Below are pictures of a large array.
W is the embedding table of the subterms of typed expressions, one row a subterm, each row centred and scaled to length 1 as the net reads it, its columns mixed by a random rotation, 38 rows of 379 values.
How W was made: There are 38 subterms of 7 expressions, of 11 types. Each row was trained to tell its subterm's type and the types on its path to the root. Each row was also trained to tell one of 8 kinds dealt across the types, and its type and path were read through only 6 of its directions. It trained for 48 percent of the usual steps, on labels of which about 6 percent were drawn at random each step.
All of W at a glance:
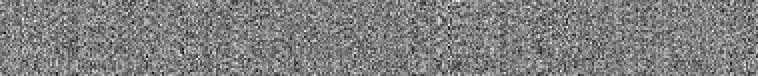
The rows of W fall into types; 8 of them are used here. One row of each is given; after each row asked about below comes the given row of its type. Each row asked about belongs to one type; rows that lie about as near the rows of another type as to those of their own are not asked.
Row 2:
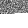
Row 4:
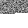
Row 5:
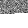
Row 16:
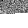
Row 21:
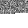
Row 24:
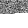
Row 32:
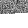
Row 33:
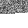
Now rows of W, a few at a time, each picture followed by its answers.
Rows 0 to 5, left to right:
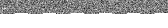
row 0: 16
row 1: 4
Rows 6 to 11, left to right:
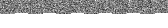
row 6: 21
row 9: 2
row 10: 16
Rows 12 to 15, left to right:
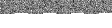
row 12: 5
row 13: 21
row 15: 2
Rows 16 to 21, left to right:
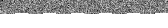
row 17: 21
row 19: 16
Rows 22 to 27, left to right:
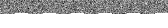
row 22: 5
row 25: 2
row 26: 2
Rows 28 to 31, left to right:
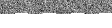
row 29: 16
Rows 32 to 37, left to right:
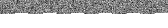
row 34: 32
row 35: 5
